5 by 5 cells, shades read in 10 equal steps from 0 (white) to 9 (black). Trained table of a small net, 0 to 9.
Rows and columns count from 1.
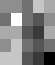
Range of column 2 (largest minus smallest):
4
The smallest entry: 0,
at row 2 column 2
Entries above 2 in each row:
4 4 5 4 3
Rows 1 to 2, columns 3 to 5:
5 2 3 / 5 6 4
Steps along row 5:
same up up up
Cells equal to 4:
4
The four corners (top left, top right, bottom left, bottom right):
4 3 2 9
